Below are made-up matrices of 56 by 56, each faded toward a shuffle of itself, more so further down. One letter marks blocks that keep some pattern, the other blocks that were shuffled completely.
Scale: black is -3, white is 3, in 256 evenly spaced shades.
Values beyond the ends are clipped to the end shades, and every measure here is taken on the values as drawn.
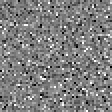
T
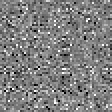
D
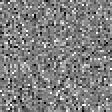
D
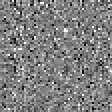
D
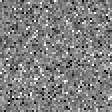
T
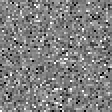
T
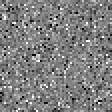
T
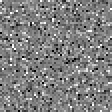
T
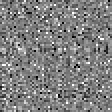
D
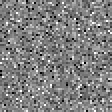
T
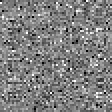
D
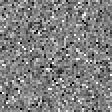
T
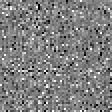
D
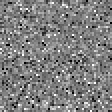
T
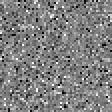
T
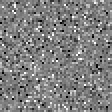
T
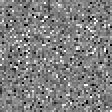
T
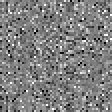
D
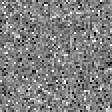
T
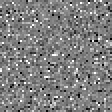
T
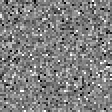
T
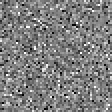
T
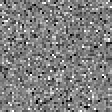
T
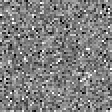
T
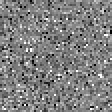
T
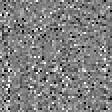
D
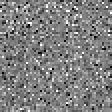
D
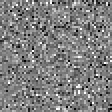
D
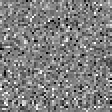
D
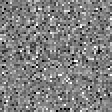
D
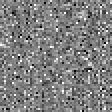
D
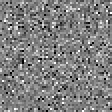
D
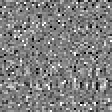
D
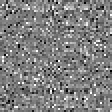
D
